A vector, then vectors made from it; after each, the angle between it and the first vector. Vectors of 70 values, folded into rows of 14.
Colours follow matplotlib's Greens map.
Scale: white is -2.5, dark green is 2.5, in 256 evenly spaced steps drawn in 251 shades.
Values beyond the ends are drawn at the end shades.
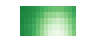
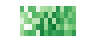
partly opposed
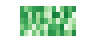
orthogonal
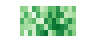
partly opposed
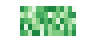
orthogonal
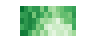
nearly parallel
